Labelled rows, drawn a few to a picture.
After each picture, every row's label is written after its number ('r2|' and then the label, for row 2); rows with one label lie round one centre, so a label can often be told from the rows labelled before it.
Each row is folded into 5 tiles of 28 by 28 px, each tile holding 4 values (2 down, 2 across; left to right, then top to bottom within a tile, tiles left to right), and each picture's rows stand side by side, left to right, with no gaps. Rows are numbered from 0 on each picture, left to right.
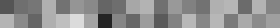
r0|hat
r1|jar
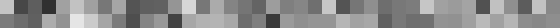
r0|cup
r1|hat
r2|hat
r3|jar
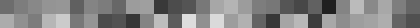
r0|hat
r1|cup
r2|cup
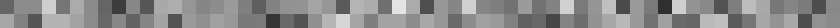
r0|hat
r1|hat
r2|jar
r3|hat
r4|jar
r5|hat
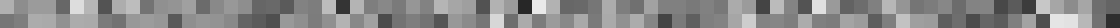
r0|jar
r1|hat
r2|hat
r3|jar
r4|hat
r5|jar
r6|hat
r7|cup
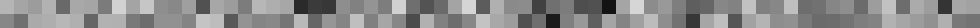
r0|jar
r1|jar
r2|cup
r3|hat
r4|cup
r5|hat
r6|jar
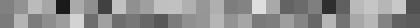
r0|jar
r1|jar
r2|cup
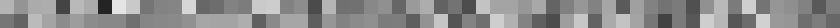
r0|jar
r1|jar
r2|hat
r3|cup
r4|hat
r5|hat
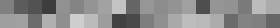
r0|cup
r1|jar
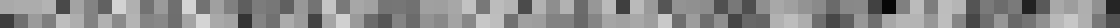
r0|jar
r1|hat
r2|hat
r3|jar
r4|jar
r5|cup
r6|cup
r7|cup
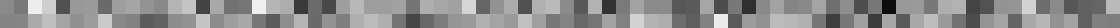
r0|jar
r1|jar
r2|cup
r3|jar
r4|cup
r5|cup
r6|cup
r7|hat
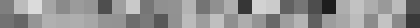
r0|jar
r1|jar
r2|cup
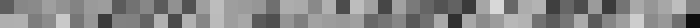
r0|hat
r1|cup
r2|jar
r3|cup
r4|cup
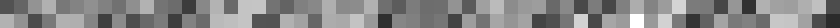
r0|hat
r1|cup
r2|hat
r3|cup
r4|cup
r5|cup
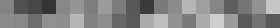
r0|cup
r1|hat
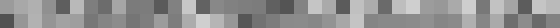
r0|jar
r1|hat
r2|jar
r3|jar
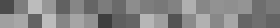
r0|hat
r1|hat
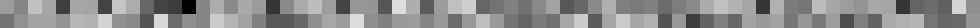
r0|jar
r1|cup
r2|jar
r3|hat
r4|hat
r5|jar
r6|jar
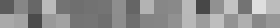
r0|hat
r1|jar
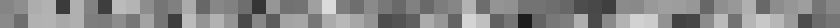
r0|jar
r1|hat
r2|hat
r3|hat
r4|cup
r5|hat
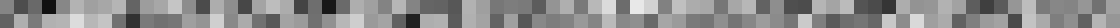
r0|cup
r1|jar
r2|cup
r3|hat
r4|jar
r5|jar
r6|cup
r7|hat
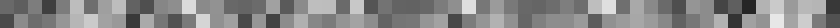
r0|cup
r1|hat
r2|hat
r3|hat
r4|hat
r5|cup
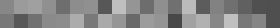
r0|jar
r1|hat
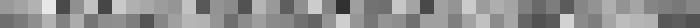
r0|jar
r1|jar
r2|jar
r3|hat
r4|hat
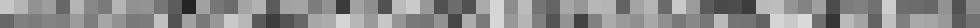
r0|jar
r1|cup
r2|jar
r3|cup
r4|jar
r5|cup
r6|hat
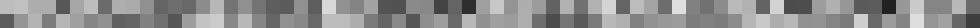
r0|jar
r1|cup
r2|hat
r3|cup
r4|jar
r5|jar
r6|cup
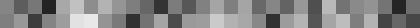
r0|cup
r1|cup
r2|hat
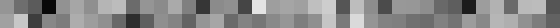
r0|cup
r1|jar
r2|jar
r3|cup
